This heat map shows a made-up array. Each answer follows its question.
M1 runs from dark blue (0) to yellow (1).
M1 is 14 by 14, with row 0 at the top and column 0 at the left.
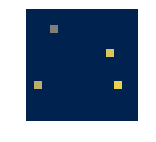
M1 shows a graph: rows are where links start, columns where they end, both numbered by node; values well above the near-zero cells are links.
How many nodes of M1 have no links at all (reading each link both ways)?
7
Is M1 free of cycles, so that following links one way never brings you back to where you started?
yes
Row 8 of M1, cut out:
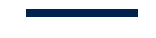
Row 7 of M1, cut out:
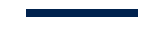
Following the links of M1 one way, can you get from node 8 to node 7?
no
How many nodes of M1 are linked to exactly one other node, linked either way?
6
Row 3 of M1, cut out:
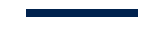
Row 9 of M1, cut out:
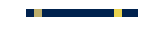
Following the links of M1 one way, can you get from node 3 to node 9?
no
